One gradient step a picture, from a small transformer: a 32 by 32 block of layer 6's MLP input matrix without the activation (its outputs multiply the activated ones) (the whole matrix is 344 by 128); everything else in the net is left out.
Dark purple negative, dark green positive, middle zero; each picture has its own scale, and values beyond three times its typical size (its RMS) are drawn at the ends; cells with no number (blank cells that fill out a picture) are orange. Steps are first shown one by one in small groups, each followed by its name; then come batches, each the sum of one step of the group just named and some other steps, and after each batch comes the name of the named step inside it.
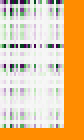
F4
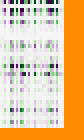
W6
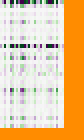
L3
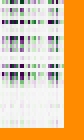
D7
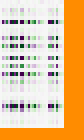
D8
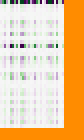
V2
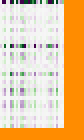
L3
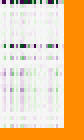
L3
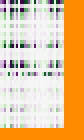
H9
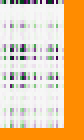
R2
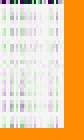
R2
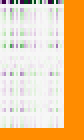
H9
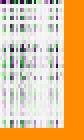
R2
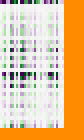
R2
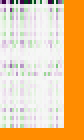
H9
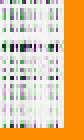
R2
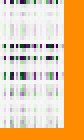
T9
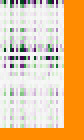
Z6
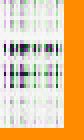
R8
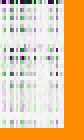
Z6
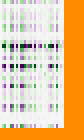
R8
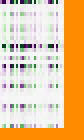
Z6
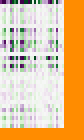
Z6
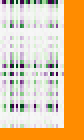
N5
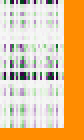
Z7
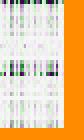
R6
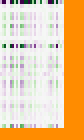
N5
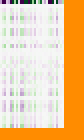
Z7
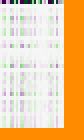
Z7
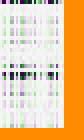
Z7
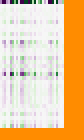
Z7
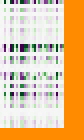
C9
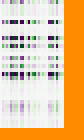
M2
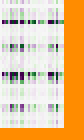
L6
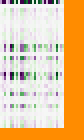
C9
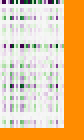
C9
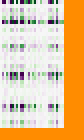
L6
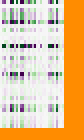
L6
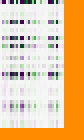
M2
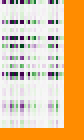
M2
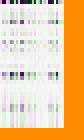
L6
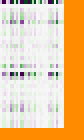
L6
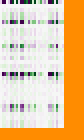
L6
